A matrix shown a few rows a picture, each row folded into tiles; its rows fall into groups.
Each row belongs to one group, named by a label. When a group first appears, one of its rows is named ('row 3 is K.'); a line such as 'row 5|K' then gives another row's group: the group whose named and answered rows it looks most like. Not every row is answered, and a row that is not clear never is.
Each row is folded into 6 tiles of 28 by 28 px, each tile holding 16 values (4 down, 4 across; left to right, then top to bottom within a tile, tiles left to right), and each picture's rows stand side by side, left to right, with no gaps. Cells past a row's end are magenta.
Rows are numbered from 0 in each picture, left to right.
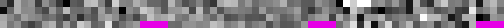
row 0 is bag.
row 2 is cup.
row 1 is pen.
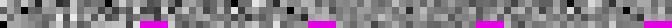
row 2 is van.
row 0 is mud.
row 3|bag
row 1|bag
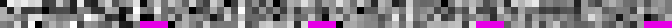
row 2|mud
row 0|cup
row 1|mud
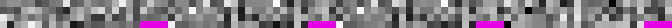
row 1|van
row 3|mud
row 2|van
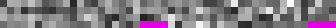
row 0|cup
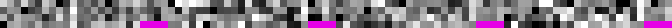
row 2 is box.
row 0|mud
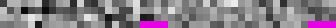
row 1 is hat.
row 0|cup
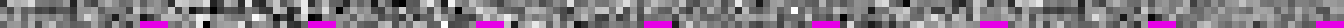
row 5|box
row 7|hat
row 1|cup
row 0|cup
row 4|hat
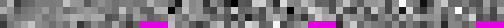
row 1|bag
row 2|hat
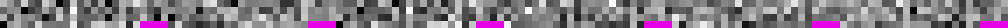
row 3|van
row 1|box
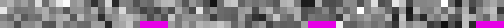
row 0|hat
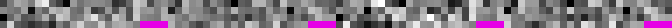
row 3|bag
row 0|box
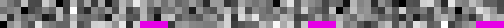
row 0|mud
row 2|bag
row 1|mud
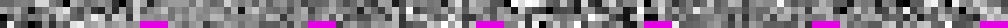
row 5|bag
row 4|van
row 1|van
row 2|mud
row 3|cup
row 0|box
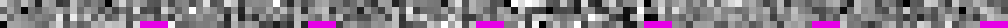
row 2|mud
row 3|cup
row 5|bag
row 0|mud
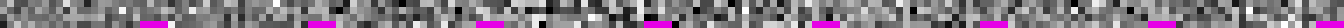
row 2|bag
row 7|mud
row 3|cup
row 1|van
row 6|bag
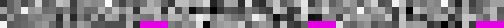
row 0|van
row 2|van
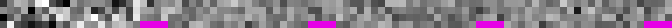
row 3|van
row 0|box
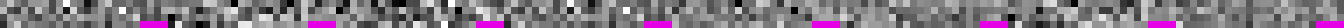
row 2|bag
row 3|hat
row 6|box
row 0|hat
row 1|box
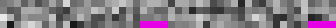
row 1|cup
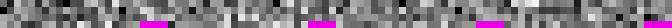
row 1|mud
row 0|bag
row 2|bag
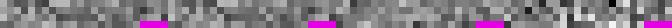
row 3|mud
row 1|pen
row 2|hat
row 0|pen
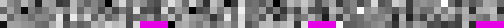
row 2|van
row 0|mud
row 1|mud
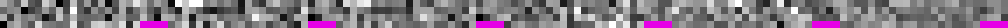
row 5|pen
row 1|cup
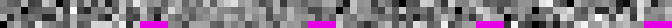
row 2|bag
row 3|box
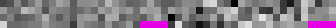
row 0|van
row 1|box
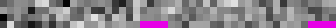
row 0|box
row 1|hat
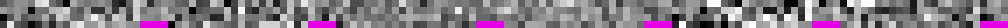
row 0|box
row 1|mud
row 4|box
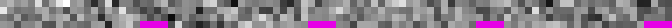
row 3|pen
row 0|hat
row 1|box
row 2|hat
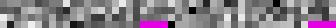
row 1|mud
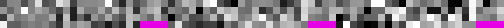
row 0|van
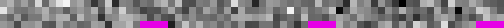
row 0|hat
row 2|bag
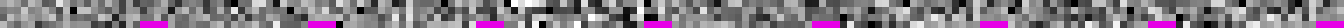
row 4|pen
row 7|box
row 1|bag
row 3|cup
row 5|box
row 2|mud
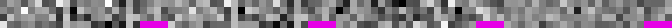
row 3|van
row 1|van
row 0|van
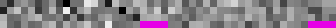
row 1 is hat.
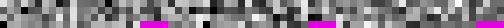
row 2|pen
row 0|mud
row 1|cup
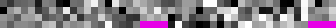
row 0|bag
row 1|box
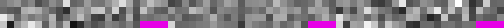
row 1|van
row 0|pen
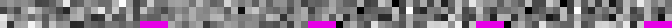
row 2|mud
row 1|van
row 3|mud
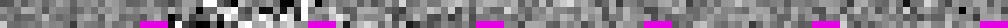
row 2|pen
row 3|hat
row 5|bag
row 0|van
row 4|hat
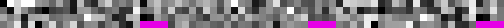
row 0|cup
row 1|hat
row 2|cup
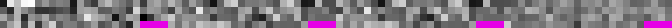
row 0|cup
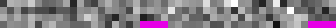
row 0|cup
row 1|hat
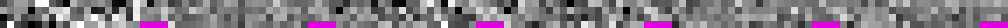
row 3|bag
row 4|hat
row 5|pen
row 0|box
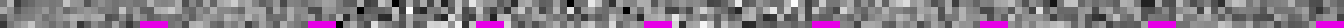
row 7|pen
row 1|hat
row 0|hat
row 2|mud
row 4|pen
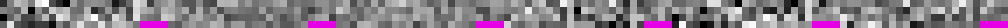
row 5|pen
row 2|hat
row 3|van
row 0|box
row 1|pen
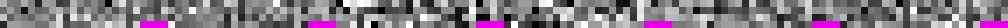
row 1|van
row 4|cup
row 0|mud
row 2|cup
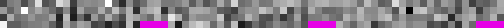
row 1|pen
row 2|van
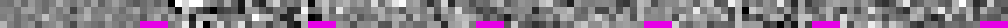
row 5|pen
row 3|box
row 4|van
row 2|hat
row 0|van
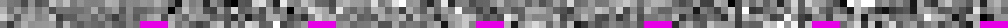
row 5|cup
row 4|mud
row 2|hat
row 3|pen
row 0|pen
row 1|bag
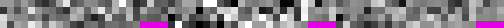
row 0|pen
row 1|box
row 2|box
